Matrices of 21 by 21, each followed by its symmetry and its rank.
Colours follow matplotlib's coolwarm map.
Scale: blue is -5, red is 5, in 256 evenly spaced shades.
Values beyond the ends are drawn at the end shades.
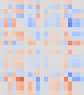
antisymmetric, rank two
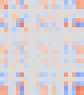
symmetric, rank two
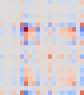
symmetric, rank two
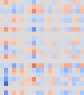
neither, rank two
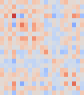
symmetric, rank three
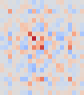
symmetric, rank three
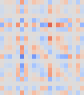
antisymmetric, rank two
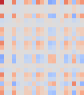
symmetric, rank two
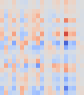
neither, rank two
